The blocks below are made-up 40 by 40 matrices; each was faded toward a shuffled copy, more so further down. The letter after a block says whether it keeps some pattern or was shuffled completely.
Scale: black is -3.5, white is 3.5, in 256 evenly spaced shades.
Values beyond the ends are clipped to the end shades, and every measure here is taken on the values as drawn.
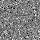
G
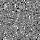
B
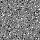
G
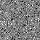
B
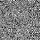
B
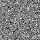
B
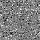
B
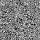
B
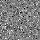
B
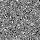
G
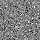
G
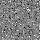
B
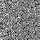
B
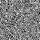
B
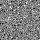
G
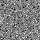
G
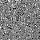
B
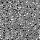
B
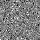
B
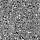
G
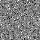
B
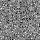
B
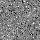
G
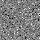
B
